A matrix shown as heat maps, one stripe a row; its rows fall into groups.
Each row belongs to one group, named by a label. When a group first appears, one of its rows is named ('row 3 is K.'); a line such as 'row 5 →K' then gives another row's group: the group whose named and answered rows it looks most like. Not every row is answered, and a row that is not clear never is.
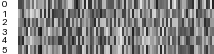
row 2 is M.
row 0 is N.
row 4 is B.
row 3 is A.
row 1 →B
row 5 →A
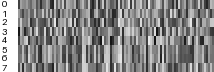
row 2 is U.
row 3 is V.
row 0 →U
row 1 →B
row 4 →U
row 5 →A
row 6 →A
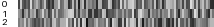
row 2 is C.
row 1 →N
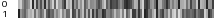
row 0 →N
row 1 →V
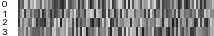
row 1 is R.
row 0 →B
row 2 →U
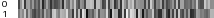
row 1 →C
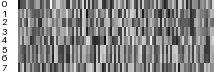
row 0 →V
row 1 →C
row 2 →A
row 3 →C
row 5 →M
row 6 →M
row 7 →R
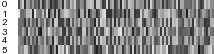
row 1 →N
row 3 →A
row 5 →U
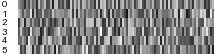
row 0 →M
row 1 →N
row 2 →R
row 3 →V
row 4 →A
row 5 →N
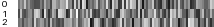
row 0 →C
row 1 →V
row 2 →B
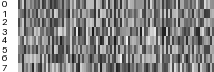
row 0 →R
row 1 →M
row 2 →R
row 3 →V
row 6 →B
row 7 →N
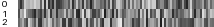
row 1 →U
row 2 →A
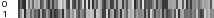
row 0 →V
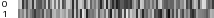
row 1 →C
